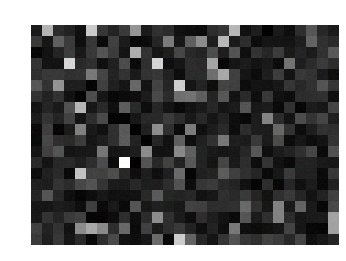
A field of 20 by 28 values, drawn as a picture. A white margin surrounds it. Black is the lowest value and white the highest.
No regular stripes run through it. There is no overall slope. The top right is the calmest part. No single row or column stands out from its neighbours. Most values sit low, with a long tail of high ones. Values change most from cell to cell in the top middle. Neither half mirrors the other.
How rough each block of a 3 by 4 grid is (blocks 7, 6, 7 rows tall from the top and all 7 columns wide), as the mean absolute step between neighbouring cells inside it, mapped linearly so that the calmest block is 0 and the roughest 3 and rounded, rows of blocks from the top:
3330
1301
1101
